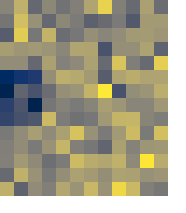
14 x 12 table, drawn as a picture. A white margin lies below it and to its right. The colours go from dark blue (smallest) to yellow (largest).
On average the colour sits 60% of the way up the scale. In the middle left lies a patch that is lower than the rest. The ninth with the lowest average is the middle left.
